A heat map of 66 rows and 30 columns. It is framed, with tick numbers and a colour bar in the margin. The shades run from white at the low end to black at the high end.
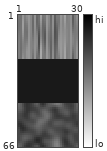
It is made of 3 by 1 panels. Panel 1,1: middling, streaked downward. Panel 2,1: very high, flat. Panel 3,1: high, blotchy.
